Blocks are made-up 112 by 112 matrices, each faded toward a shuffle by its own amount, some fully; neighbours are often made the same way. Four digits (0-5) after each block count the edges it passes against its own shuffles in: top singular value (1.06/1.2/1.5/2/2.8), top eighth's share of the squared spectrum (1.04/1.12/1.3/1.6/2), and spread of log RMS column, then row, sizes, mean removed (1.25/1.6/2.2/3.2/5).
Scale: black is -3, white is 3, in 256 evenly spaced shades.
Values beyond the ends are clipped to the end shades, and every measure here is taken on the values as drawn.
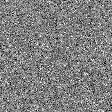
0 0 0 0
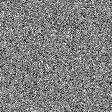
0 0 0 0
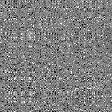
5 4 3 3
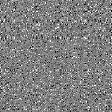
4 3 2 2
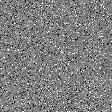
3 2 1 0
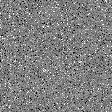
2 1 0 0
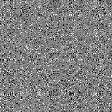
4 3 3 2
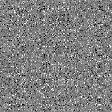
4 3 2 2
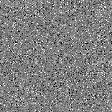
4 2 1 1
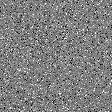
1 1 0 0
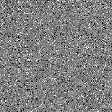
4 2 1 1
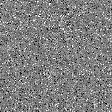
3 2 1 1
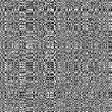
5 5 4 4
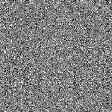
4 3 2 2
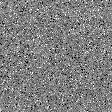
0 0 0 0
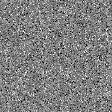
0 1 2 0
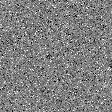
0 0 0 0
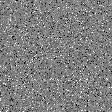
1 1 0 0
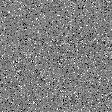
2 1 0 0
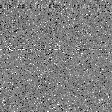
3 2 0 1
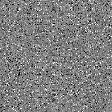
4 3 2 1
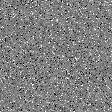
2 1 0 0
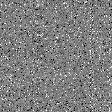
3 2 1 0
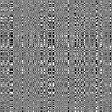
5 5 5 4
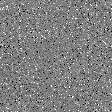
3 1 1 0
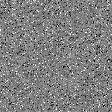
3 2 1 0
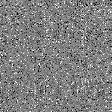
3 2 1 1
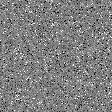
1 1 0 0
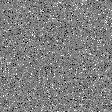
1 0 0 0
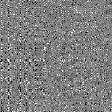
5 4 3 2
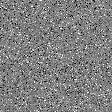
0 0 0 0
